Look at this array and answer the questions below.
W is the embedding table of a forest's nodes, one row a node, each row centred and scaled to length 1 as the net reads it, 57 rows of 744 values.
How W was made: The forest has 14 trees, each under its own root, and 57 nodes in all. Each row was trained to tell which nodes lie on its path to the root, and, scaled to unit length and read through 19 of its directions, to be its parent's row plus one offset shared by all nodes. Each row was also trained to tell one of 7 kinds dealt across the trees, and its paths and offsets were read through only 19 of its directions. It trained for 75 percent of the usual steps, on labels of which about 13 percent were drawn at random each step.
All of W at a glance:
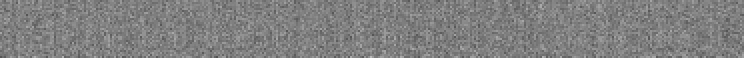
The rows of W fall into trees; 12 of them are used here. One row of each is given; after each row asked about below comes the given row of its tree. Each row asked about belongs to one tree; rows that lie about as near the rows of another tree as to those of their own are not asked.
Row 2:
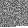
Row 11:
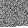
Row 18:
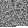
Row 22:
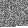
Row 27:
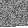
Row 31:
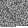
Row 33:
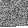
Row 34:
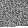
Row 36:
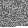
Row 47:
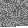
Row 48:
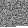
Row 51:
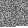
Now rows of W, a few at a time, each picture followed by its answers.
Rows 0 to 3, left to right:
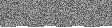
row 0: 47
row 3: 27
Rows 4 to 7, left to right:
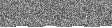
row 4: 47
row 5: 11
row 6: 47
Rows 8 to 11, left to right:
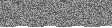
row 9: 2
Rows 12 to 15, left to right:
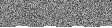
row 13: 2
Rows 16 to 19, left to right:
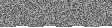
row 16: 31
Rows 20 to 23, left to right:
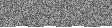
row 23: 34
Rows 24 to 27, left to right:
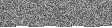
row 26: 2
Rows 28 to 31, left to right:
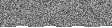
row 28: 48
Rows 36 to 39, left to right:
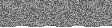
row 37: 34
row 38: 11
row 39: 36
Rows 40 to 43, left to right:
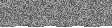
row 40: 34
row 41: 47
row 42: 36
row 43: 33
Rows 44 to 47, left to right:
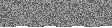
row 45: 27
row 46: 27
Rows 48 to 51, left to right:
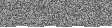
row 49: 48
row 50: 34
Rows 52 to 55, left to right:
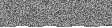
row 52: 33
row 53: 36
